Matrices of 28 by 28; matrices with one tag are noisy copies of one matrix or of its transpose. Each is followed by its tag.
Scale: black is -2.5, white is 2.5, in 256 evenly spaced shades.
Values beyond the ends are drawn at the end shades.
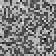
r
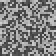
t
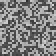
t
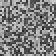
r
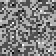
t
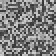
r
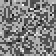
r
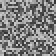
r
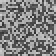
r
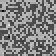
r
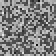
r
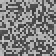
r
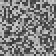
r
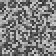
t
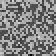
r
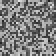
t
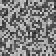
t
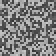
t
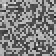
r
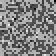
r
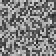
t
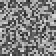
t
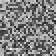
r
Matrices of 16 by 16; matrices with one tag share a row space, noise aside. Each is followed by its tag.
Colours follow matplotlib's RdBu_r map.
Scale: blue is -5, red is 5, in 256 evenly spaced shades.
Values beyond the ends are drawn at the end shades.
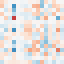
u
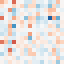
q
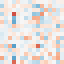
u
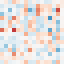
q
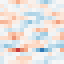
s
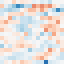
s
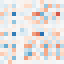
u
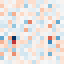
q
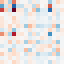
q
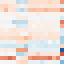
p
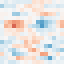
s
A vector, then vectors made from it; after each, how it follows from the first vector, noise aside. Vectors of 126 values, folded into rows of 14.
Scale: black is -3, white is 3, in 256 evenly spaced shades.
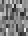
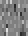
partly zeroed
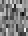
copied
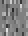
partly zeroed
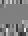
partly zeroed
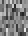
copied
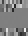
partly zeroed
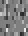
partly zeroed
